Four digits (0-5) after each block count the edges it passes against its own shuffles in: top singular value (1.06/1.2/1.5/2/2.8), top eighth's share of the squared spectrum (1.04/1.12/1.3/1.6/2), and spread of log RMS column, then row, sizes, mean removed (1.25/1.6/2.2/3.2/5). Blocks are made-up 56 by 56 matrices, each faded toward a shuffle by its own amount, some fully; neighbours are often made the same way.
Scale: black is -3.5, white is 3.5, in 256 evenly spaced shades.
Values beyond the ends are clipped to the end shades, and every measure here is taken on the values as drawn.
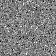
0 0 0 0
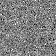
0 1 0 0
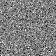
0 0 0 0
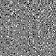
4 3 2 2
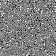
1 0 0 0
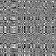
5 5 3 3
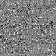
3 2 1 1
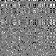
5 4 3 3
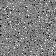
1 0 0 0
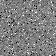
0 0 0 0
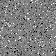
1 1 0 0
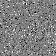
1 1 0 0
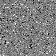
2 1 0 0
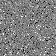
1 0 0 0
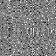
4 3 1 1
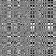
5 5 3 3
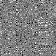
4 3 2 1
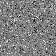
2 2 0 0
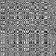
5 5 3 3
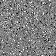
2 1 0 0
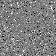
1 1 0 0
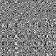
4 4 2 2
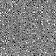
3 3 1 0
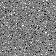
0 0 0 0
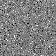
2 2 1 0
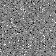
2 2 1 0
